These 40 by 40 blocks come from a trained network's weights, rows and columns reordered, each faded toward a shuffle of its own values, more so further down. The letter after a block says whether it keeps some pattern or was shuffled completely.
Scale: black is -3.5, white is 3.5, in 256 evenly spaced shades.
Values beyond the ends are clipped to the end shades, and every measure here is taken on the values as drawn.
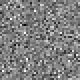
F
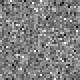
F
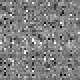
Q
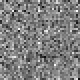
Q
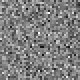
F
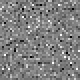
F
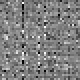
Q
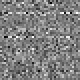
Q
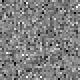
F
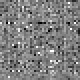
Q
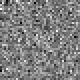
F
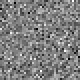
F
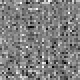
Q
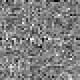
Q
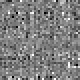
Q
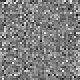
Q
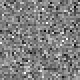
F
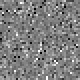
F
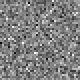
F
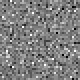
F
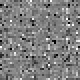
Q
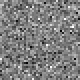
F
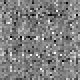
Q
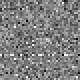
Q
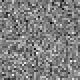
F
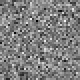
F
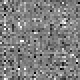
Q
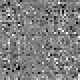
Q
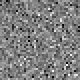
F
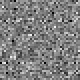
Q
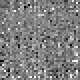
Q
